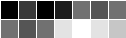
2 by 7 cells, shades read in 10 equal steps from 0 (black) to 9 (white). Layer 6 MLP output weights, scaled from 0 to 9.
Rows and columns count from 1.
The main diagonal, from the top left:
0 3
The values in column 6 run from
3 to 8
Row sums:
14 43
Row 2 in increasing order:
3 4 4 7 8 8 9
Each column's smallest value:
0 2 0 1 4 3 4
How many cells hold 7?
1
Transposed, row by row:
0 4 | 2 3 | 0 4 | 1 8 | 4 9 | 3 8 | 4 7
